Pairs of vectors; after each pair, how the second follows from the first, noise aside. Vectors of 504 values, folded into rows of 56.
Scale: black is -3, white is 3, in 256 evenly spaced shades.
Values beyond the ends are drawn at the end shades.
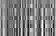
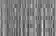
shrunk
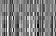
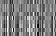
copied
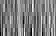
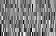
sign-scrambled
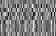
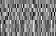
copied
